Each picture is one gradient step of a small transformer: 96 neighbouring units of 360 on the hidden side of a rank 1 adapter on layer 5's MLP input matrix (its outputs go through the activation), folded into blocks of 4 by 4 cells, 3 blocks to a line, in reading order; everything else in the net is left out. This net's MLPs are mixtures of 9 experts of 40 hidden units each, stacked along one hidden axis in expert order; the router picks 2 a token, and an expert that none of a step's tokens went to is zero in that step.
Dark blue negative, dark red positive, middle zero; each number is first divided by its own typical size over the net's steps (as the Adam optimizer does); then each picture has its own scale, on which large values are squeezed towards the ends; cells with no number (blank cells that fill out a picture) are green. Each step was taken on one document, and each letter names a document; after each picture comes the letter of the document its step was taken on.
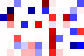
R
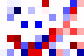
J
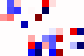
R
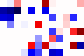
J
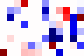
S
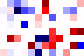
J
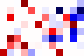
S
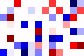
R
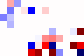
J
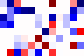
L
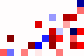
S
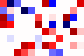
L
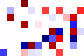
S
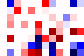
J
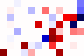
S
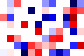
R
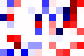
R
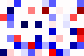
R
